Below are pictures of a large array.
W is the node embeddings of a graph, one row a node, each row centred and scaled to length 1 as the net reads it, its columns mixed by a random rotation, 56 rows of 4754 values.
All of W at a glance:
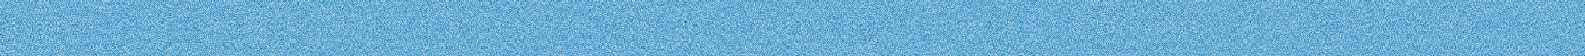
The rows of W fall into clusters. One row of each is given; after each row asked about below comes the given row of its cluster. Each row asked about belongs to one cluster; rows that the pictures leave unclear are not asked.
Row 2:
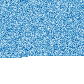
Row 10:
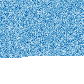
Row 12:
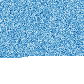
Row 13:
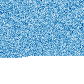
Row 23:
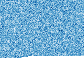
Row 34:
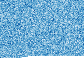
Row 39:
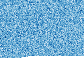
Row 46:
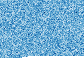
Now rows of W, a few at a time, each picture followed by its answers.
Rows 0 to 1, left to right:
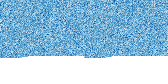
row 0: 12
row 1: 12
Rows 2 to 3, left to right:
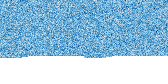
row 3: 13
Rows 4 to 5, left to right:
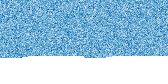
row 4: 2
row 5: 10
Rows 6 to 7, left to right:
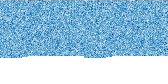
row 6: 46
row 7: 46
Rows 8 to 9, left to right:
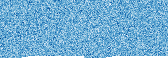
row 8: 39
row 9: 23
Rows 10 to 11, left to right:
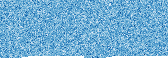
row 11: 23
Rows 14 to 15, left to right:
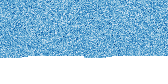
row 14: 34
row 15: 13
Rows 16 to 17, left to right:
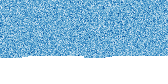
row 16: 10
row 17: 39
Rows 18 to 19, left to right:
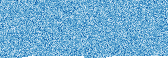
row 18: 23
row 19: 10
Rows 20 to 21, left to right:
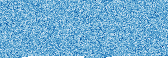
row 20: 46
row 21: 2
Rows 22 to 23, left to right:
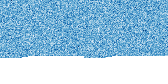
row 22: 2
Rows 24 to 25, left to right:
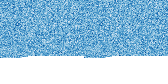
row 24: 34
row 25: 34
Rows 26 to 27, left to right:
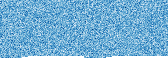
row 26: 10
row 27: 2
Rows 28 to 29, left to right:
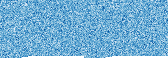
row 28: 23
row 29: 39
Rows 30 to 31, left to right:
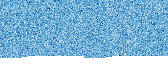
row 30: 39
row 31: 34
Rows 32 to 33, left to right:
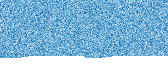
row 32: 12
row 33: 13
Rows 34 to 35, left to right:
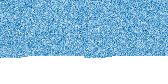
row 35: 23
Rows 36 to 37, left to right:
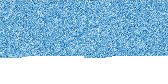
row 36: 10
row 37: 23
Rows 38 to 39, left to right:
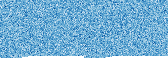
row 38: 10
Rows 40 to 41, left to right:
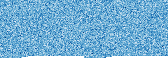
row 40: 39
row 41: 2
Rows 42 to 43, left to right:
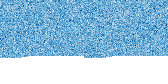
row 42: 39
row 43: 13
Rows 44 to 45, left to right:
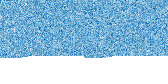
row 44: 23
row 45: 13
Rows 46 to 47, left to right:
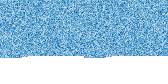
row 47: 46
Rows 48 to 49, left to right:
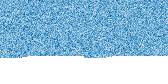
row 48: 46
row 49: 10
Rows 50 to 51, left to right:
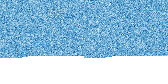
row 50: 2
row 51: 23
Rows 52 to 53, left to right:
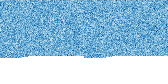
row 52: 12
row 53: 13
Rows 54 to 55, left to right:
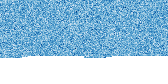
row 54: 46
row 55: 2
